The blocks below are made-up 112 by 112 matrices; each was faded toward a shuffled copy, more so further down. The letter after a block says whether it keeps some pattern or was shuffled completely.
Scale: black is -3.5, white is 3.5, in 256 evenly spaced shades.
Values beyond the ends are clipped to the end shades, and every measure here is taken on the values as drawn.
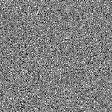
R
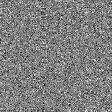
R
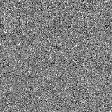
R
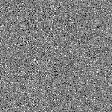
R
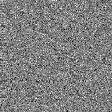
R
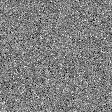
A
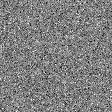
A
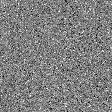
A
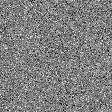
A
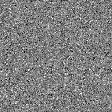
R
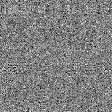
R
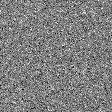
A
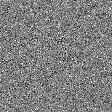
A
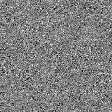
R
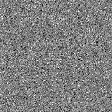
R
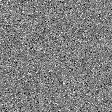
A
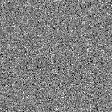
R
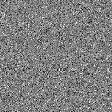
R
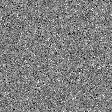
A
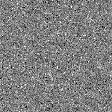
R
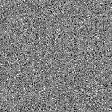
R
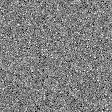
A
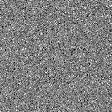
R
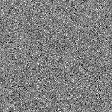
R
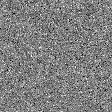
A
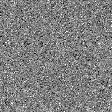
R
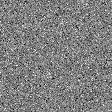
A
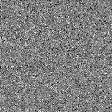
R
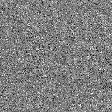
R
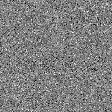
R
